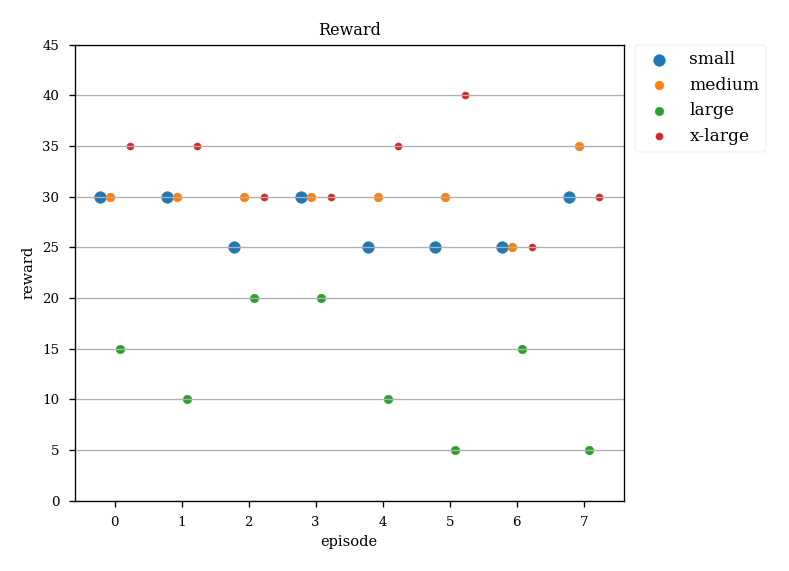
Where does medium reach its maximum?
7
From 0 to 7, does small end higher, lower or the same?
the same
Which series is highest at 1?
x-large
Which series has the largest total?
x-large
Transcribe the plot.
Title: Reward
x-axis: episode, ticks 0 1 2 3 4 5 6 7
y-axis: reward, ticks 0 5 10 15 20 25 30 35 40 45
Legend: small, medium, large, x-large
Values:
small: 30 30 25 30 25 25 25 30
medium: 30 30 30 30 30 30 25 35
large: 15 10 20 20 10 5 15 5
x-large: 35 35 30 30 35 40 25 30
